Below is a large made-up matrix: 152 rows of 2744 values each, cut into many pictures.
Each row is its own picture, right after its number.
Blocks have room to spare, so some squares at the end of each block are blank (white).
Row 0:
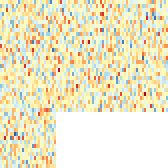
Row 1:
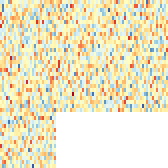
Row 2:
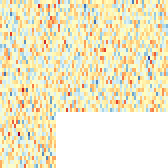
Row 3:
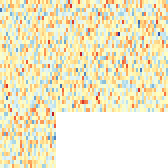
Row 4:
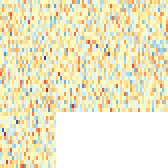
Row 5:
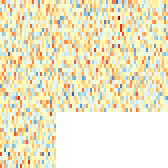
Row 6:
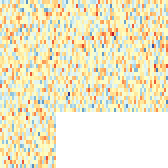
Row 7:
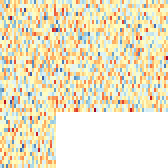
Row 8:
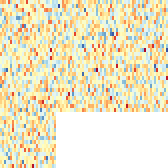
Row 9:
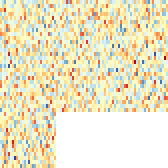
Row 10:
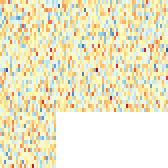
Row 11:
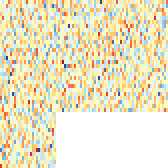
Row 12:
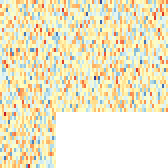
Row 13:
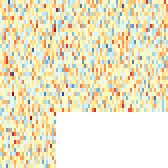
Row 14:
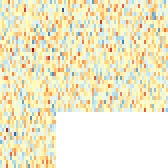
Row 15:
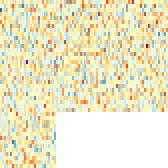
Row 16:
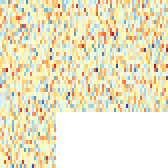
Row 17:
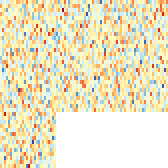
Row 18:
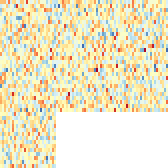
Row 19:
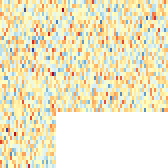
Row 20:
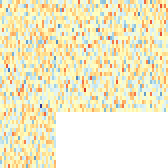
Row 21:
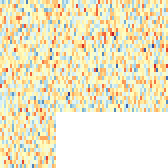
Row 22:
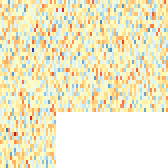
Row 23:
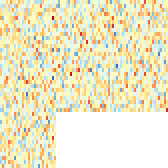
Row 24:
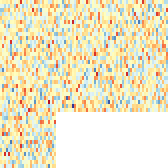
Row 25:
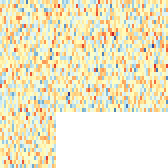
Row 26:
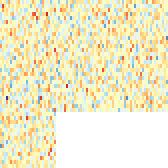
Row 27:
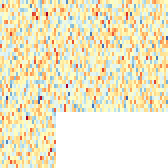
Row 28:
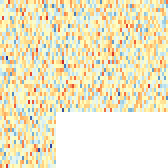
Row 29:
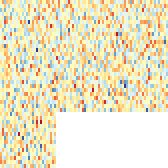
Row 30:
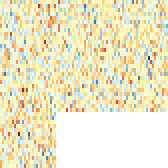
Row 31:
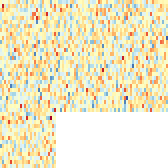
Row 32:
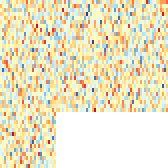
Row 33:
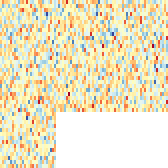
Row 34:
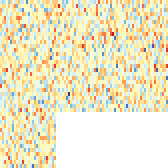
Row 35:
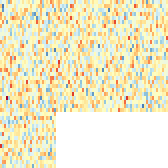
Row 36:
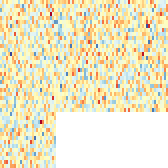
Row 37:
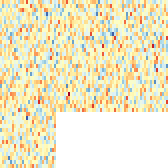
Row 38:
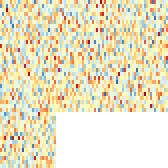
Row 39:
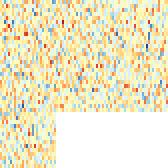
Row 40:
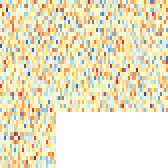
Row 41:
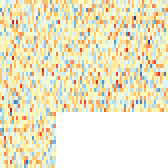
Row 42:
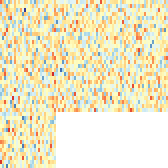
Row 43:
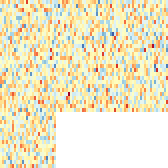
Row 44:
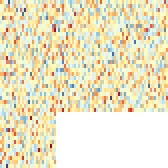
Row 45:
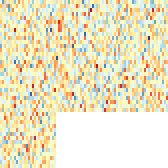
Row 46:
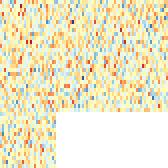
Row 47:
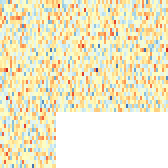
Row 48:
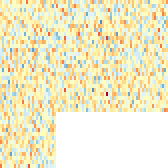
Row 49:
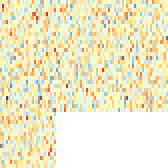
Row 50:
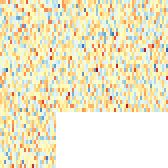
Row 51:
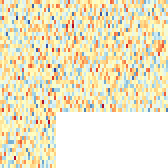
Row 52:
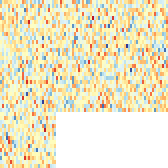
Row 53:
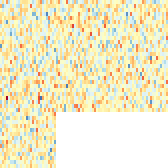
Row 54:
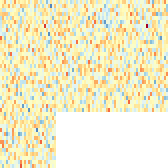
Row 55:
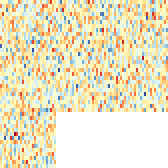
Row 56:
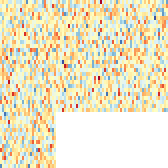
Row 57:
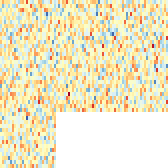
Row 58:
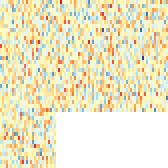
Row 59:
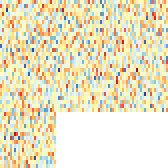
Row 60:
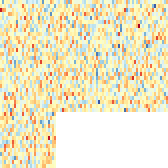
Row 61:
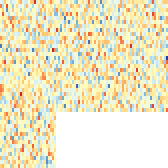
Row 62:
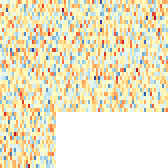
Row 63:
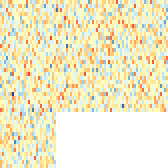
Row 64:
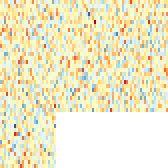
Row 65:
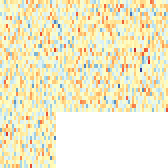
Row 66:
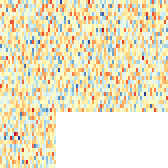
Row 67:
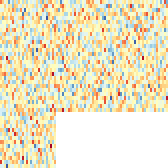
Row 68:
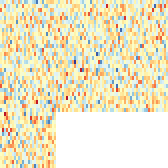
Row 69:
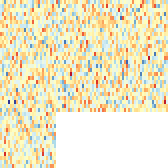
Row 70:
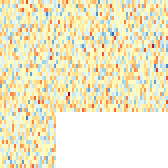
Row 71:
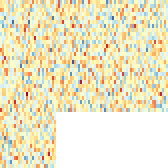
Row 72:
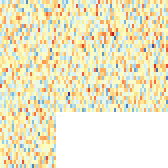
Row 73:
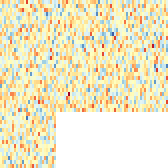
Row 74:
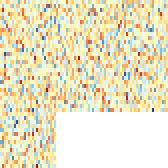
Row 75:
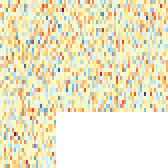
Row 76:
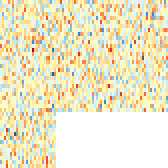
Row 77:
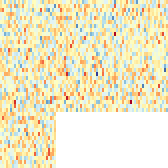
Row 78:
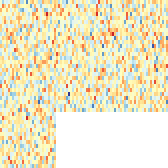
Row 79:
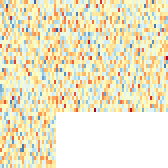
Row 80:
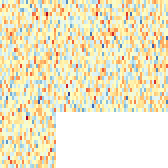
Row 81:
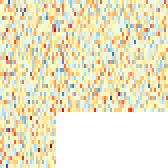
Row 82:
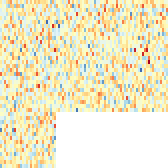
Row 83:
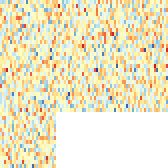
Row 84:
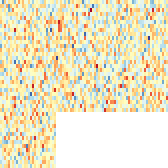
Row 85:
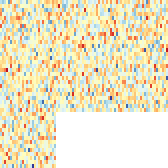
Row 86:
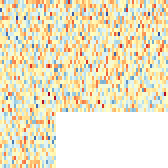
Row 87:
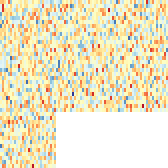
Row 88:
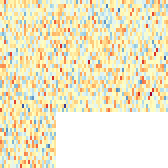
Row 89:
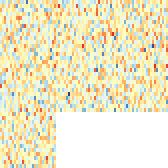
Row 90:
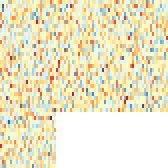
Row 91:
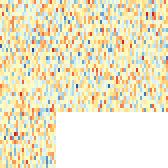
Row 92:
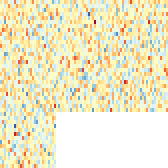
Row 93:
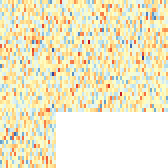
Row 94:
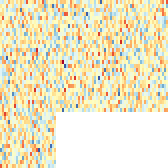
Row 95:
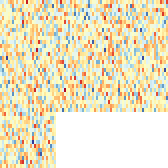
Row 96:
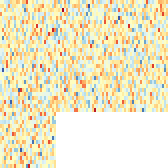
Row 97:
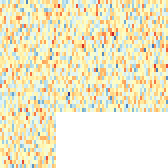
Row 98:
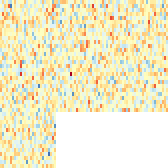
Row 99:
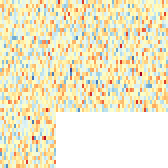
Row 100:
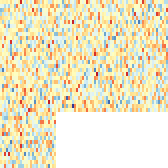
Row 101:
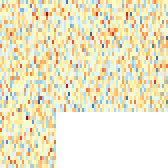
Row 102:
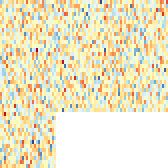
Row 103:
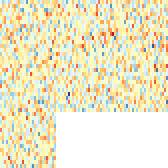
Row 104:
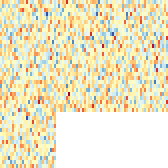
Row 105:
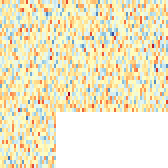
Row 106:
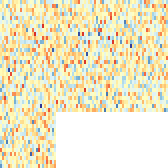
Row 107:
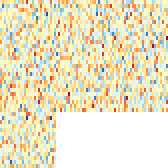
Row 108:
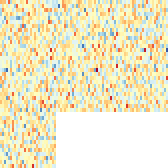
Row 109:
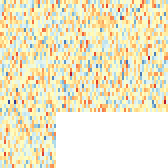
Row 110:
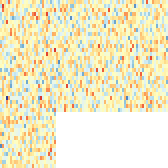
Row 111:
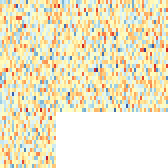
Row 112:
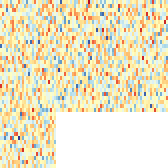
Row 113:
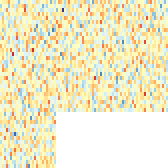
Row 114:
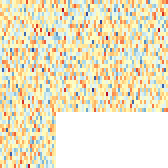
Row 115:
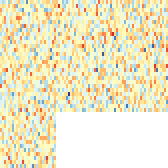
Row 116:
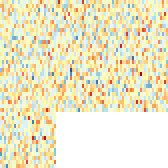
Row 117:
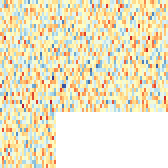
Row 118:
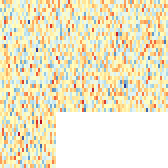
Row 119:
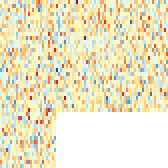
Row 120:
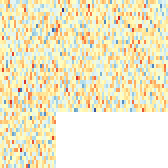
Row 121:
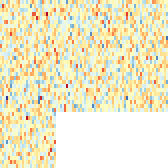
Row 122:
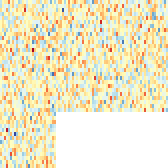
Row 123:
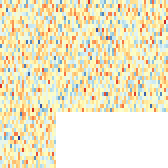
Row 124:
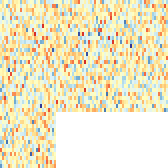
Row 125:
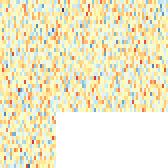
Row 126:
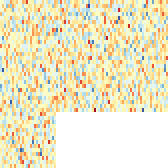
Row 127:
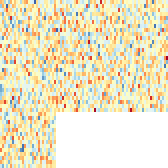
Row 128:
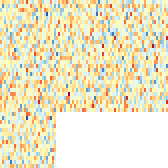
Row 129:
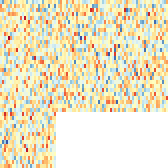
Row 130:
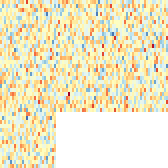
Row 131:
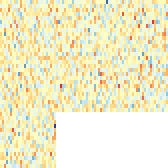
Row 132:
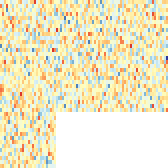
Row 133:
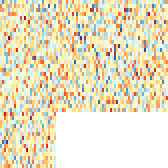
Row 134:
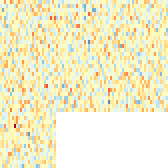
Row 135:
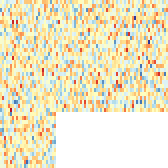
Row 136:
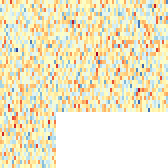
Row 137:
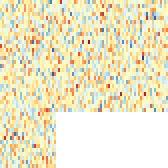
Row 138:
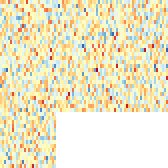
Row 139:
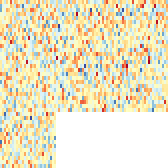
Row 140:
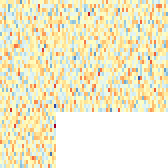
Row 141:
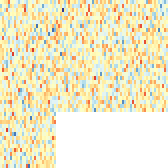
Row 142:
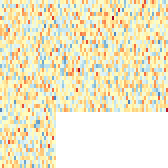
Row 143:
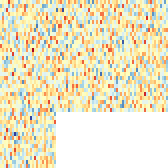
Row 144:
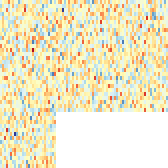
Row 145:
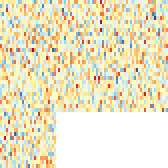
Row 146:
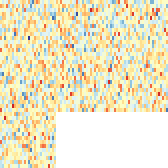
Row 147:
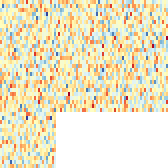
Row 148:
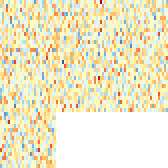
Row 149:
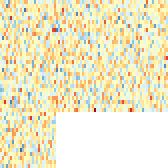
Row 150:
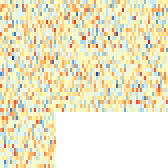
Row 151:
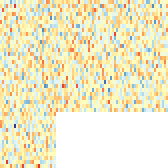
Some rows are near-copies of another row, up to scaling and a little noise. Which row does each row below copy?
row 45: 84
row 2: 30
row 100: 24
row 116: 99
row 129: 133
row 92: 64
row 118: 29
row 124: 106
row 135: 41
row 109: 69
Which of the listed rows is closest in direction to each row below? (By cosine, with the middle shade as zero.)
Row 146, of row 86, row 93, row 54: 54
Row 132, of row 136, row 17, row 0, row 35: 17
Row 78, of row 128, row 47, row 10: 47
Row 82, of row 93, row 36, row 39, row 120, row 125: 36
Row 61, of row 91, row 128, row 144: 91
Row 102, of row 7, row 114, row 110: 114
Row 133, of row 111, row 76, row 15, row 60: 60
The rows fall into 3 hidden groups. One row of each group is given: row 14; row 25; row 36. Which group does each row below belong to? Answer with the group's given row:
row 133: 36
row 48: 14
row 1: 25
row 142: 36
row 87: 25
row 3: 36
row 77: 36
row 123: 14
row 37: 25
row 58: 14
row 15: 36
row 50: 25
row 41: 36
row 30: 36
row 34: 25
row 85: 25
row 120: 14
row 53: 25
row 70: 25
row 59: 14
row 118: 36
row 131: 36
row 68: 36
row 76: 14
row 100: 36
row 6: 25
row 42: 14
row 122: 14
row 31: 25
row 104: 25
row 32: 14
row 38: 14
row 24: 36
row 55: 14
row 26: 25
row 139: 36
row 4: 36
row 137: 14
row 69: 36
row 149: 14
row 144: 14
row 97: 25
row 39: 36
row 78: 25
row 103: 25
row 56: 14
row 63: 14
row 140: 36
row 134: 36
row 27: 25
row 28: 14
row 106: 14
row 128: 25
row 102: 14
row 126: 14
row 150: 36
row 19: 14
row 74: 36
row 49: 25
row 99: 36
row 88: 36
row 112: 14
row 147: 25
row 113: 14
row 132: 14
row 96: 14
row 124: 14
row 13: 14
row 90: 25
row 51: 36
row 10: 25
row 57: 25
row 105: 25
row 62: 14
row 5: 36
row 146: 36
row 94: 14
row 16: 25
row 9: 36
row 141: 14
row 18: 25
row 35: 25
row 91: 14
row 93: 14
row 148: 14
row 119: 36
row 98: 36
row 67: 14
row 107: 25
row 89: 25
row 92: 36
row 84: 36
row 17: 14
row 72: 25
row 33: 25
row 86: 36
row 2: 36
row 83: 25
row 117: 36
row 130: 25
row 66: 14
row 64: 36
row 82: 36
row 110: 25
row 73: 25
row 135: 36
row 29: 36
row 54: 36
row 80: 25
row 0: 14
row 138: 25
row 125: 14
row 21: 25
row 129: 36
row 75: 14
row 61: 14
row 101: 25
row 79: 14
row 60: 36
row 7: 14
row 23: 36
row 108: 25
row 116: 36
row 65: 36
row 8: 25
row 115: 25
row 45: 36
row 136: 36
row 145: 14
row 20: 14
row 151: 36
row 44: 14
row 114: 14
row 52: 36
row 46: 36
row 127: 14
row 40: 14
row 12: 14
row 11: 14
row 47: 25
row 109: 36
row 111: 25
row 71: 36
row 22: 14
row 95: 14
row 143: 14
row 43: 25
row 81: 14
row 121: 25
